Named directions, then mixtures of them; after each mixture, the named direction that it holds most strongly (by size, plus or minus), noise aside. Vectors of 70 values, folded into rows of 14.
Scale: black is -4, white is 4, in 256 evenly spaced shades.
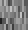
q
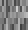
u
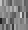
q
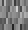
u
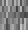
u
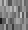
q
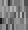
q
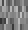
q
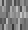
u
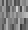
u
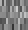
u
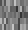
u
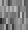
q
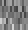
q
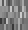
q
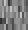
q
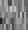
q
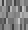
u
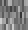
q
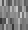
q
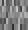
u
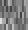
q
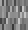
u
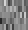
q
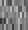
q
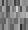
u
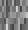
u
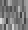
q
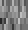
q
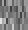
q
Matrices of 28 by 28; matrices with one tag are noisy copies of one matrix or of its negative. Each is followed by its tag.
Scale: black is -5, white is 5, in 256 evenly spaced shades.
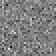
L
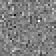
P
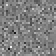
L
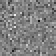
P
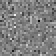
P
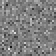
L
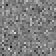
L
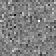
P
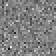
L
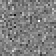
P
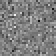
P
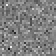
L
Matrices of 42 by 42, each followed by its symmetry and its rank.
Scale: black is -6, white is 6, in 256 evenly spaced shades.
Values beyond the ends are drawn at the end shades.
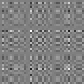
symmetric, rank two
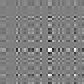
symmetric, rank one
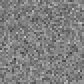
neither, full rank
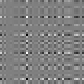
neither, rank one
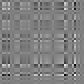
symmetric, rank one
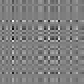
neither, rank one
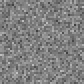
neither, full rank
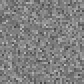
neither, full rank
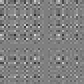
symmetric, rank two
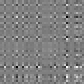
symmetric, rank two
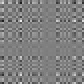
symmetric, rank one
